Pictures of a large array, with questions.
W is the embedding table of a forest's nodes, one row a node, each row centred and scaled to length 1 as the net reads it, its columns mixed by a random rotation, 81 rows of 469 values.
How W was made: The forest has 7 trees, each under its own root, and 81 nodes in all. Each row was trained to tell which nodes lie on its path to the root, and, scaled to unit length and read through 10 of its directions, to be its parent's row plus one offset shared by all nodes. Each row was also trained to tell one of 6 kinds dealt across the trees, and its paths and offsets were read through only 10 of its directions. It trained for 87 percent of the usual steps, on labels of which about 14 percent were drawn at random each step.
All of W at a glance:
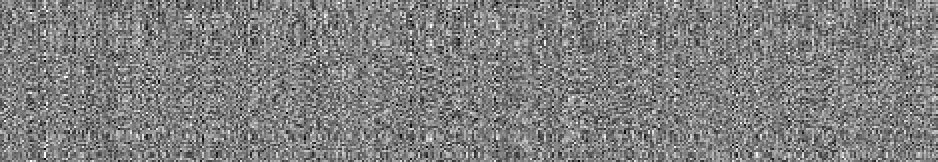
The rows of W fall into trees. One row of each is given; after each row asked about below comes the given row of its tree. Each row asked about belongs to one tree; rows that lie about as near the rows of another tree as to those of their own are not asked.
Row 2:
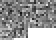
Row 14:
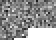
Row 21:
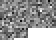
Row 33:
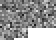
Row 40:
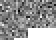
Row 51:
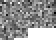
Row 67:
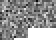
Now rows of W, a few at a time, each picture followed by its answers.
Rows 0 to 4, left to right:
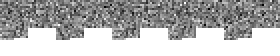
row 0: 2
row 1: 40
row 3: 33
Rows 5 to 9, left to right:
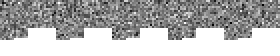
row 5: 51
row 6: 40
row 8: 14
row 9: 33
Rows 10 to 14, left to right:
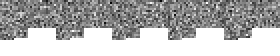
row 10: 14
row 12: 51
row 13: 51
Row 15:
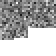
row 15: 33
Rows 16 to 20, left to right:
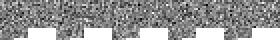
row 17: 40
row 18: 67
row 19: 33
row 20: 51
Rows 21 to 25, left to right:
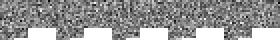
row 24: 21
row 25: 51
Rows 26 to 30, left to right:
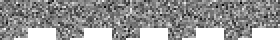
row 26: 33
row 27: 33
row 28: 67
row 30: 51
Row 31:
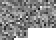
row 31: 14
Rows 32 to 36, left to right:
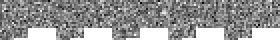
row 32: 51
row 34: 14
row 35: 40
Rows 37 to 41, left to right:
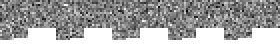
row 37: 2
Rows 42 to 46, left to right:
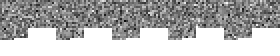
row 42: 14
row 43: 33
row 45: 40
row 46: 40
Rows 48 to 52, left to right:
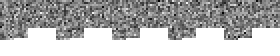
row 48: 67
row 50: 14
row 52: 67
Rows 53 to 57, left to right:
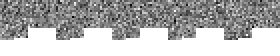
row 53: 40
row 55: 2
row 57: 14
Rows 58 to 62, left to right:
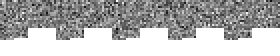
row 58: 21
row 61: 51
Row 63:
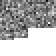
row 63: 14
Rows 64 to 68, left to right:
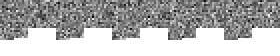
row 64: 33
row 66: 51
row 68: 67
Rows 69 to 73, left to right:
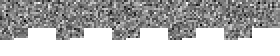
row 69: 51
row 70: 51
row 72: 14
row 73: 40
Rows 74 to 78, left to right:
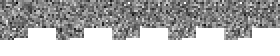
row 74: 67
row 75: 21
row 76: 33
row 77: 33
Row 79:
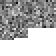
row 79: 67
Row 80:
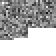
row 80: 40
